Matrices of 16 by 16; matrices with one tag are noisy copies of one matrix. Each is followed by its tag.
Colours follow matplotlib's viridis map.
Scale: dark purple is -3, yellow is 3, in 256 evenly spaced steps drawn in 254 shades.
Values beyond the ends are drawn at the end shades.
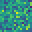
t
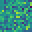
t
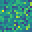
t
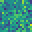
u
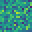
t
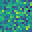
t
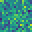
u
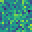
u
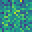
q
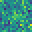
u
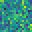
u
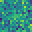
u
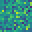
t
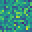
t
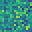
t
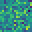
t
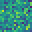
t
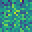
q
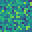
t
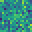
u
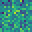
q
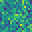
u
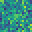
u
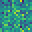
q
